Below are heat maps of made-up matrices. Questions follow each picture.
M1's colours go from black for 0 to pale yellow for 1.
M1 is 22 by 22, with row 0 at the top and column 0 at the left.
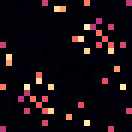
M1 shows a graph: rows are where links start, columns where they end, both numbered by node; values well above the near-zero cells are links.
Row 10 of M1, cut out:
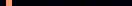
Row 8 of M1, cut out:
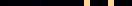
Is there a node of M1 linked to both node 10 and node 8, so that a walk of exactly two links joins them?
no
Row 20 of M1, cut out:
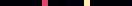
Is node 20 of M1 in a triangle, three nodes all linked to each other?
no
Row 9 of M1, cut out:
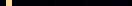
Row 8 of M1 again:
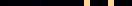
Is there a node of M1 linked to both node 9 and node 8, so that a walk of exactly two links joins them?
no
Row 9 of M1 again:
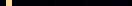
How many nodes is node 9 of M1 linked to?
1
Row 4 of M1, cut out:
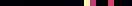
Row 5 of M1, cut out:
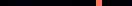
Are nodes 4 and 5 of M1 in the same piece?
yes
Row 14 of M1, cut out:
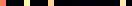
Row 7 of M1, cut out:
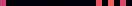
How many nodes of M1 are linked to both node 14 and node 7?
2
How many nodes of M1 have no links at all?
1
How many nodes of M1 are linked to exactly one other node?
8
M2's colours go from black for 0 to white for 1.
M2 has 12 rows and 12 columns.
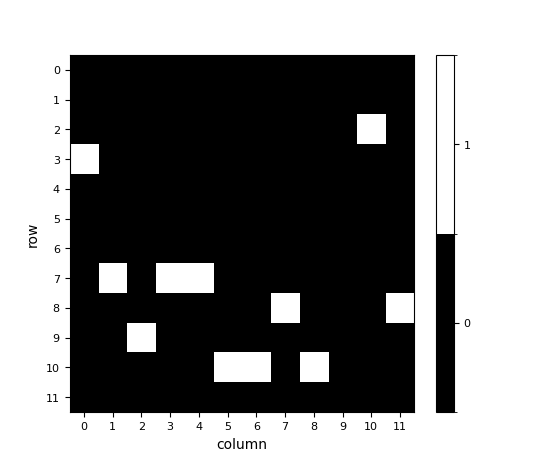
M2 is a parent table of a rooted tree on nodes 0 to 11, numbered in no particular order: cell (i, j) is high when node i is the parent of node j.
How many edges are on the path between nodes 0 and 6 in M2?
5
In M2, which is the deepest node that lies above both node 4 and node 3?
7
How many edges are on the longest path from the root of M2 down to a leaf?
6
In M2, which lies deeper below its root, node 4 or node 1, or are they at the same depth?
the same depth
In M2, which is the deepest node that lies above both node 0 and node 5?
10
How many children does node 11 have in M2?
0
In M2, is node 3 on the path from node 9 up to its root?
no
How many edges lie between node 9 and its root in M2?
0
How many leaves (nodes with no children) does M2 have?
6
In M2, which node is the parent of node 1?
7
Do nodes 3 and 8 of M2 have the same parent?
no
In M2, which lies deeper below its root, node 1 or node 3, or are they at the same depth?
the same depth
